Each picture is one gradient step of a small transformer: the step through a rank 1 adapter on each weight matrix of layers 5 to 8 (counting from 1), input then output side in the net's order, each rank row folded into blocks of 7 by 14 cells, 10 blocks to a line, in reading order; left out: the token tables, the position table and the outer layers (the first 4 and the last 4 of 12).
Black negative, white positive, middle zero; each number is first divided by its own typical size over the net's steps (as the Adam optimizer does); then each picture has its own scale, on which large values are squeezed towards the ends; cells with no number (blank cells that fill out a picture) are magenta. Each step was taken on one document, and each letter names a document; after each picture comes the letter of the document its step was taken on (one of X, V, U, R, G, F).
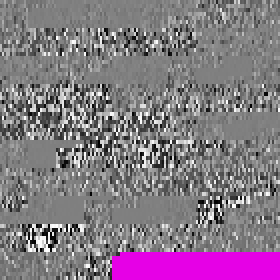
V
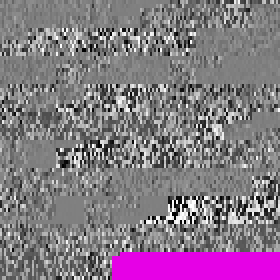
V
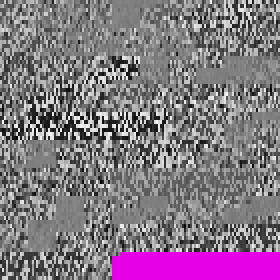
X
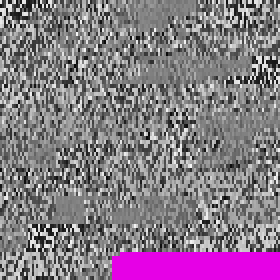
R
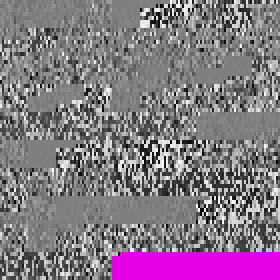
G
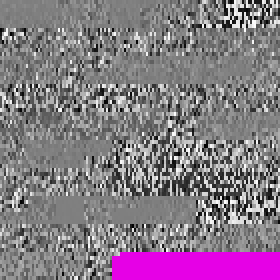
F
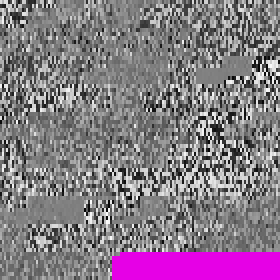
X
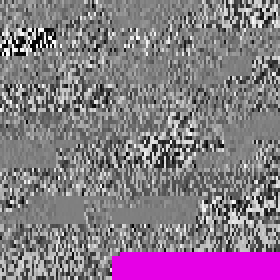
F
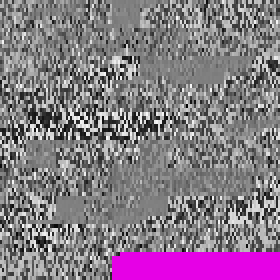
G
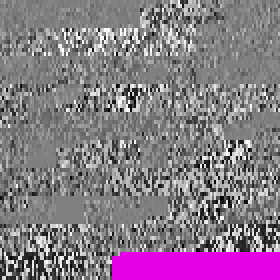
V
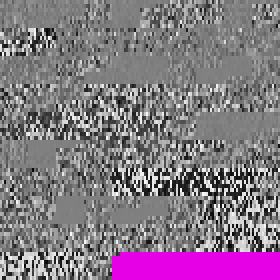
G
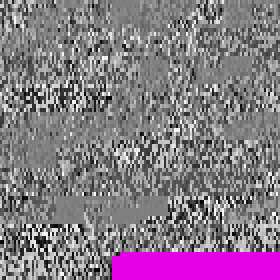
G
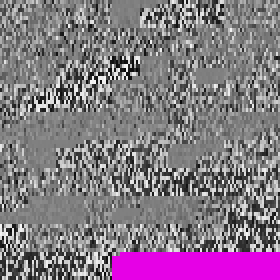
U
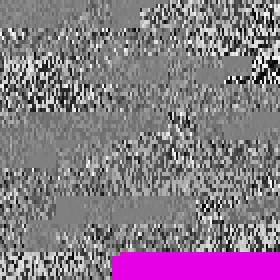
F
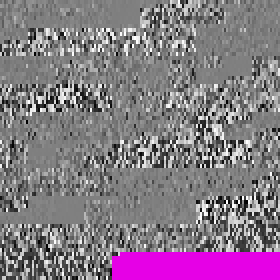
V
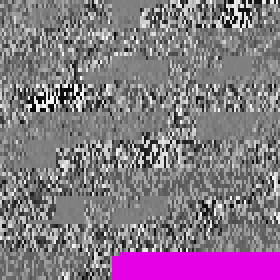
G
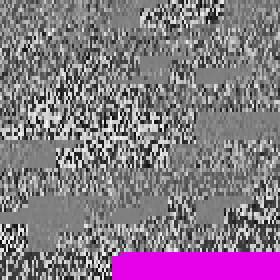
U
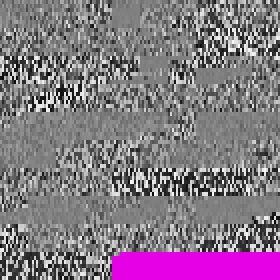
U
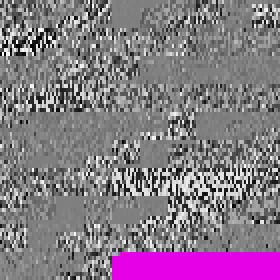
F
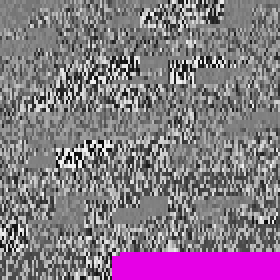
U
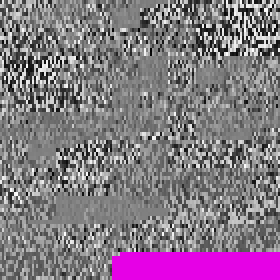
F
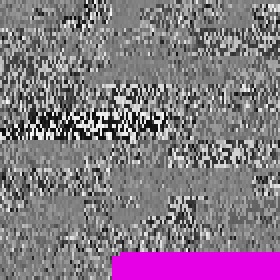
X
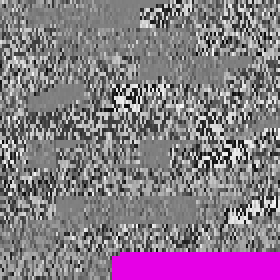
X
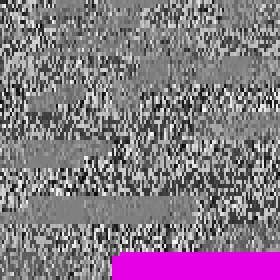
X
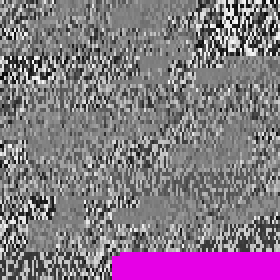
U
